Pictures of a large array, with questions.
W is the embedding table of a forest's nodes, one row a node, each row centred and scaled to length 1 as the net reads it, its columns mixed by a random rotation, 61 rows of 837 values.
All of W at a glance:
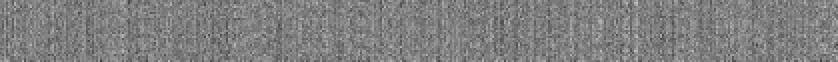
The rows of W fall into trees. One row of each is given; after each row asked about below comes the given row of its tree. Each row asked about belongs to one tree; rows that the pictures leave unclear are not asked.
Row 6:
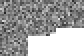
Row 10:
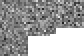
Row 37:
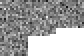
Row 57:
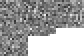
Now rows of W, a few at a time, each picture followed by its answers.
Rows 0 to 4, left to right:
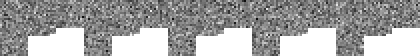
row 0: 57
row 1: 37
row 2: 37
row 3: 37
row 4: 6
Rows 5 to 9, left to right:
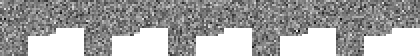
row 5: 37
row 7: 6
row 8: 10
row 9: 37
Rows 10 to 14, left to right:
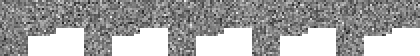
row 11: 57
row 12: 57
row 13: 6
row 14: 6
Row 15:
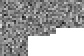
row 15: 57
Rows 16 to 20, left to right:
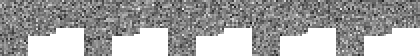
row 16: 6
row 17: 10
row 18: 37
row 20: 37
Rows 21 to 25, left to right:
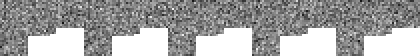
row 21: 10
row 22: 10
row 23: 37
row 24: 10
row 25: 37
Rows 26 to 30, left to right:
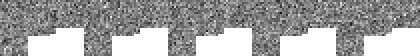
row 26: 10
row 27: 57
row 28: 10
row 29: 37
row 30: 6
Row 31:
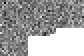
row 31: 57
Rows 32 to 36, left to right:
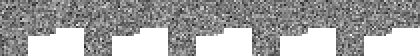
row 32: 10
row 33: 57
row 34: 37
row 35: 37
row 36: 37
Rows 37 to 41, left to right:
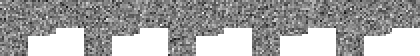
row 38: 10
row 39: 10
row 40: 10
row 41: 37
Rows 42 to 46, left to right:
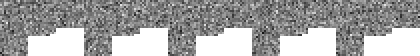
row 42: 6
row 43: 10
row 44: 6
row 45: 6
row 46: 6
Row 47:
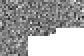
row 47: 57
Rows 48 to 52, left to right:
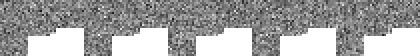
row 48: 6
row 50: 37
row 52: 6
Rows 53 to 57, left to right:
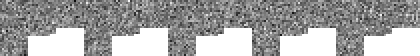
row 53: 37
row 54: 10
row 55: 10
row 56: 37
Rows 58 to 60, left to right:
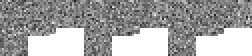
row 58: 37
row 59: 57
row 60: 57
